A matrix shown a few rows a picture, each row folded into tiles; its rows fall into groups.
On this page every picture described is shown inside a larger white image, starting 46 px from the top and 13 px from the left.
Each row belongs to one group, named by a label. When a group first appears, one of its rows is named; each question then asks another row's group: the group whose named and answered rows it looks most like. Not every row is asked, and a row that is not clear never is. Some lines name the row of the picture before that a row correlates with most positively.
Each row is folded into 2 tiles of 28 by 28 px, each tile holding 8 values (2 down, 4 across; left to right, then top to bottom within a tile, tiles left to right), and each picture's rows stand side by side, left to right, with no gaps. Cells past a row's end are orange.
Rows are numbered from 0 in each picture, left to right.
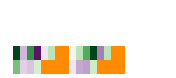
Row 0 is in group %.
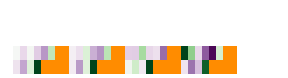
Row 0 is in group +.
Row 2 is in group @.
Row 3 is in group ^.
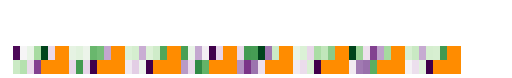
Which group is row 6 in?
^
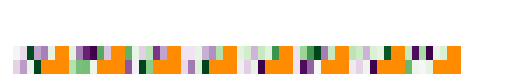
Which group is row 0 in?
+
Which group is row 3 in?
+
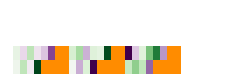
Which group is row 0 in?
@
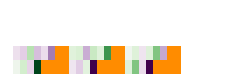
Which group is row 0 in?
@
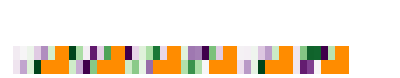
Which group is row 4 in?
+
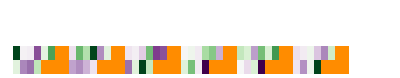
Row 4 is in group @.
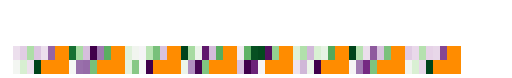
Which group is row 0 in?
@
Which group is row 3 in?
^
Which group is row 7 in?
@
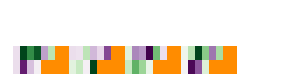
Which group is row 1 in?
@
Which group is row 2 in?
%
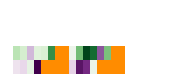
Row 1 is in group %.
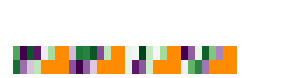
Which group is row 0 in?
%
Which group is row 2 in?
%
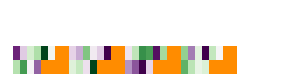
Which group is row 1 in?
@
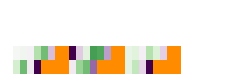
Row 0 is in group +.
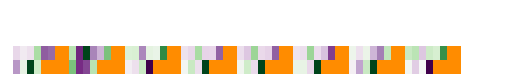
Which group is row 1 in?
%
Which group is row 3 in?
@
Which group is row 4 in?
@
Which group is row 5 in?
@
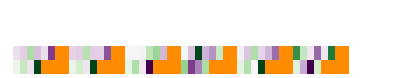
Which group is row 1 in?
@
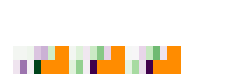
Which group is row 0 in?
+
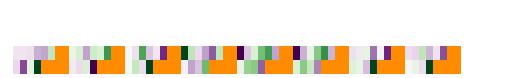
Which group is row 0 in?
+
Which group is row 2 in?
@
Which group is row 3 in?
^
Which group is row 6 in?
@
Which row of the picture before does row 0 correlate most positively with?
0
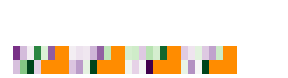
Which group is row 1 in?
+
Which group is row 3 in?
+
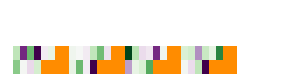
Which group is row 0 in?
%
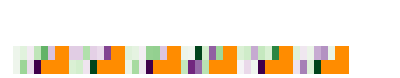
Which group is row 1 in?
@
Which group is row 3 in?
%
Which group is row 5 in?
+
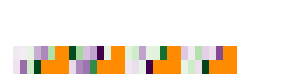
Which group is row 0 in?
+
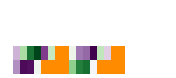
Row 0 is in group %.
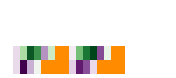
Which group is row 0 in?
%
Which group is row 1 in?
%
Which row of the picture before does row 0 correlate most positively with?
0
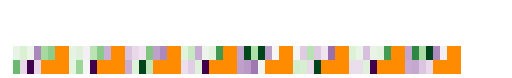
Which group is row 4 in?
%
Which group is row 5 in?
@
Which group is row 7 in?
%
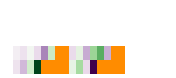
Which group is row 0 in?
+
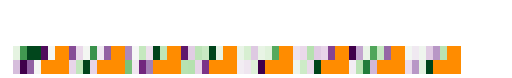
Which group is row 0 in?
%
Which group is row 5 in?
@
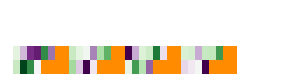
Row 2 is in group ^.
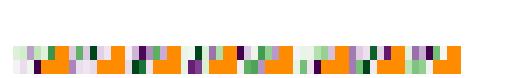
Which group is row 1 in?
%
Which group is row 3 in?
%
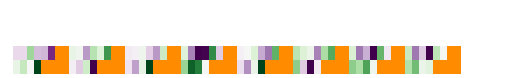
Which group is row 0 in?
@
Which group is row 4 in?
+
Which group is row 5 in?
^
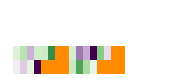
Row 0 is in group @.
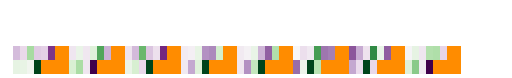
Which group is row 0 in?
@
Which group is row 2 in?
@
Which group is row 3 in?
+
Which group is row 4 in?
+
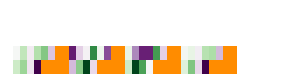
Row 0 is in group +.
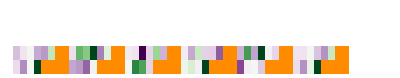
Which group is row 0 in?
+
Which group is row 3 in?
@
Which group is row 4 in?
%
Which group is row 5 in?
+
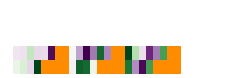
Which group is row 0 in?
@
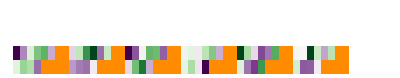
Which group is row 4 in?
^
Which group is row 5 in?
%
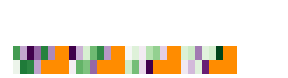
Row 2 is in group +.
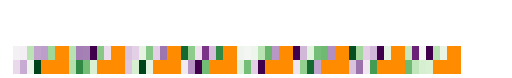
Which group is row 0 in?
+
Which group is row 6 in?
^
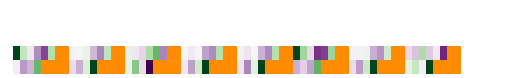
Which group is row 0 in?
^
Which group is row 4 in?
+
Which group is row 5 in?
^
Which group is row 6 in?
+
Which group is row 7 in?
@
